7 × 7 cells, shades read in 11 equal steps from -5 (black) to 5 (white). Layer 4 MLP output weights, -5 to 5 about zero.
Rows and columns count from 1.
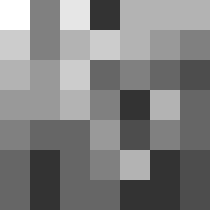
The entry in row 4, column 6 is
2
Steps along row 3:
down up down up down down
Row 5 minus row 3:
-2 -2 -4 2 -2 1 1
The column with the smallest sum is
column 7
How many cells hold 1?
5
